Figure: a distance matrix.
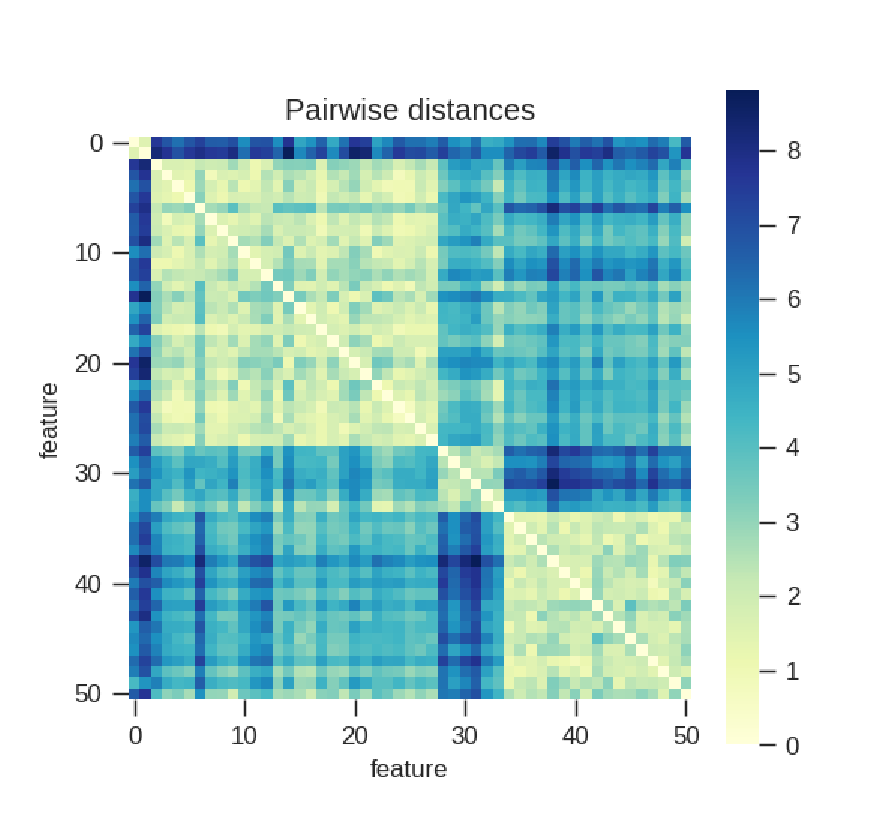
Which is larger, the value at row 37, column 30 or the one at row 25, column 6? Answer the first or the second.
the first
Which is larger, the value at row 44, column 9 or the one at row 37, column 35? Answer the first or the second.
the first
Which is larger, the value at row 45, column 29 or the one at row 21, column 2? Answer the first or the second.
the first
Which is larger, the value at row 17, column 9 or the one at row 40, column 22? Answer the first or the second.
the second
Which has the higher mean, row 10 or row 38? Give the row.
38
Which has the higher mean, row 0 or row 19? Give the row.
0
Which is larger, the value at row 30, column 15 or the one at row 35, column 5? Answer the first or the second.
the first
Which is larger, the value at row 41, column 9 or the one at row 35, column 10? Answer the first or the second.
the second
